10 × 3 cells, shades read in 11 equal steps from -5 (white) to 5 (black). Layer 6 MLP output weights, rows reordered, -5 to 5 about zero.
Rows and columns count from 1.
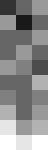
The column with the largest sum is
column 2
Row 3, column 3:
-1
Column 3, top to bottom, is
-1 1 -1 1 2 -2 0 -1 -2 -5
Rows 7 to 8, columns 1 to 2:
0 1 | -2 1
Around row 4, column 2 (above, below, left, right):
1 0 1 1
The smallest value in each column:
-5 -4 -5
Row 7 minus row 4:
-1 2 -1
